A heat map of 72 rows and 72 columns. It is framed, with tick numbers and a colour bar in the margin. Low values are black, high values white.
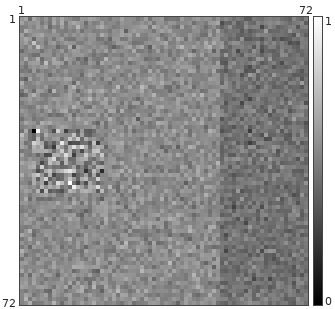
Seam: vertical, 70% of the way across, the left part higher. Roughest part: middle left. Average level on the scale: 50%. Odd patch: rougher, in the middle left. Stripes: none.
